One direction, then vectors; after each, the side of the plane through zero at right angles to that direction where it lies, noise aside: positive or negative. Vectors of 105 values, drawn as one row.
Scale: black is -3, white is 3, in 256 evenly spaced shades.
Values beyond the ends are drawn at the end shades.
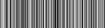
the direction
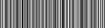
positive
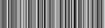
negative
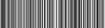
negative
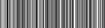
positive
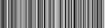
negative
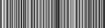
positive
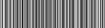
positive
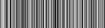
positive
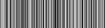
positive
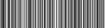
negative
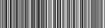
positive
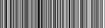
positive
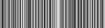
negative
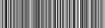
positive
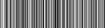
positive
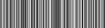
positive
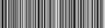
negative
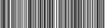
negative
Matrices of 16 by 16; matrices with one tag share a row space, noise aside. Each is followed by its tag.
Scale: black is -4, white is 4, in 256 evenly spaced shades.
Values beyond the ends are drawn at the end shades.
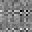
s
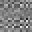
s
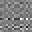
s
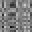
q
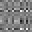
s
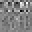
s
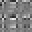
q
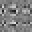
q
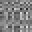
s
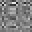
q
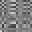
q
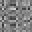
q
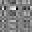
q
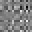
s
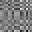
s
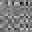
s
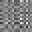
s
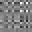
s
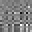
s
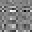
q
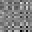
s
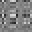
q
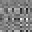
s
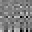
s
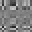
q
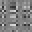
q
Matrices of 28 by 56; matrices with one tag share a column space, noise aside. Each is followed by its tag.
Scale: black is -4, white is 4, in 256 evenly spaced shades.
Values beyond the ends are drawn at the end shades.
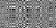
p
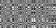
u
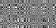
u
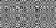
p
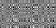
u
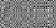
p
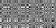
u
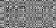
p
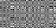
p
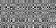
u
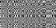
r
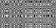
r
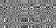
u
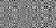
p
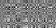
u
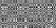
u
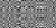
p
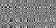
u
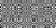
u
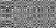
p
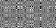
p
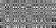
u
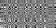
u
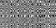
r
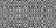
p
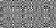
p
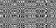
r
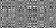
p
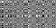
r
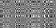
r
